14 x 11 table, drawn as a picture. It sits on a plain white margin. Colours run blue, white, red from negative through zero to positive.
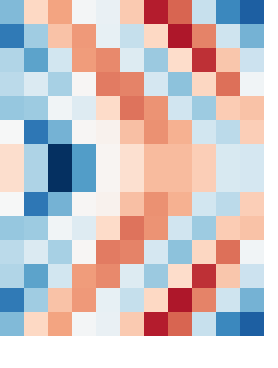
The middle left is the ninth with the lowest average. The top and bottom halves mirror each other. The centre is the calmest part.
